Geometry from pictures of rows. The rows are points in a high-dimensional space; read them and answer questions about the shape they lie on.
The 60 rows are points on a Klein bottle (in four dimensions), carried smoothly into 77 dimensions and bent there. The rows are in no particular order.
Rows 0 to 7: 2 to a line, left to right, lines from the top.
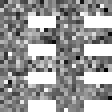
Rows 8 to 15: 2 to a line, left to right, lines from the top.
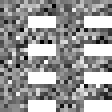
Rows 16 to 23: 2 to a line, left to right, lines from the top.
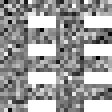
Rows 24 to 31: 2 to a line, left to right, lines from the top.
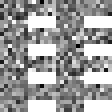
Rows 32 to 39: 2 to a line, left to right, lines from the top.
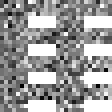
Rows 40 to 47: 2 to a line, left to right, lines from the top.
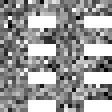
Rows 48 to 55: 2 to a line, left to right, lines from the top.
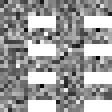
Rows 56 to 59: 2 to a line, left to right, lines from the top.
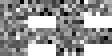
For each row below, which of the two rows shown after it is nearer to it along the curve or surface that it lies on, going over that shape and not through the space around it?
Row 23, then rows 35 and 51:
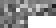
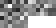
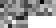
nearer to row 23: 51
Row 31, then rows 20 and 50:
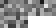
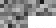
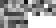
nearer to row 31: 50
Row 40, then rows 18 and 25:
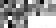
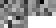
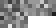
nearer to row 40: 18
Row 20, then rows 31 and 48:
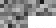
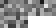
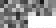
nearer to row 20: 48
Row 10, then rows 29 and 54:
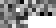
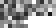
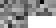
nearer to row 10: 29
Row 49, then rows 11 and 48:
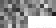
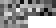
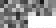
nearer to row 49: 48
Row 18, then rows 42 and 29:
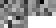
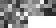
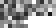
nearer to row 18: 29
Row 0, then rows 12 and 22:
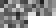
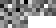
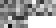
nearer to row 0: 22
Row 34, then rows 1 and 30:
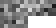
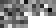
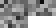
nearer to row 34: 30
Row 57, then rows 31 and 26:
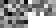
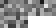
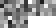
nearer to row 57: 26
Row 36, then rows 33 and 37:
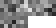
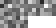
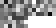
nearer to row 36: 37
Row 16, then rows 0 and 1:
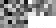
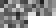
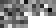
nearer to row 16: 1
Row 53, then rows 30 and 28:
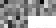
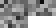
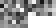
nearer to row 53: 30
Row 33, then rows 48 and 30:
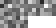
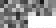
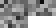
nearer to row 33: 48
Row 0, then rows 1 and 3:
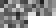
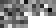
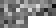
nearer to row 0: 1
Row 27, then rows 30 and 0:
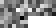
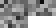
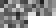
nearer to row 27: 30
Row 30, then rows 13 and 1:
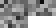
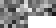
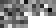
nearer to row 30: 13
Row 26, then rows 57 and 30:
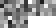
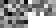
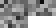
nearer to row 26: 57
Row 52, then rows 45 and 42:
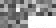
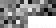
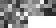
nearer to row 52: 45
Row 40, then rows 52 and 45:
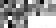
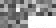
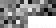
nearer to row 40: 52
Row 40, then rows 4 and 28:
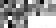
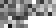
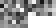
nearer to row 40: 28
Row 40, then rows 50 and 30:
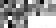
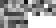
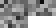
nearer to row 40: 50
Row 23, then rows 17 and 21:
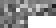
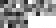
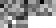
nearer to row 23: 21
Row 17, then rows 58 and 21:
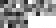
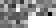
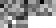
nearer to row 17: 21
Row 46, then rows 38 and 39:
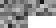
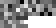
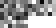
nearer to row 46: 39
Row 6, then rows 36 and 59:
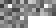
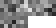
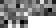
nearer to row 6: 59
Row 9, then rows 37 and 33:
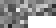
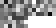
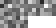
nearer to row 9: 37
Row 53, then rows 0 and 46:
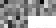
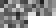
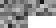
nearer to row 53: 0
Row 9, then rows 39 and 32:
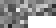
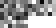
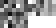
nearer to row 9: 39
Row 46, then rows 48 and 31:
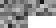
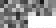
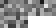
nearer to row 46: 48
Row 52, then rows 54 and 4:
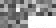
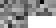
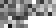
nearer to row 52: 54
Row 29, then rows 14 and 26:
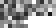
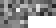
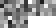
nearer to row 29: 14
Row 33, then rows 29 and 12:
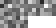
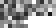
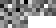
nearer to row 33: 12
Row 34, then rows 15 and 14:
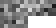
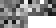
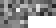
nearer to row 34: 14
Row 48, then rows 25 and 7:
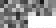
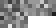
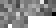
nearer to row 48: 25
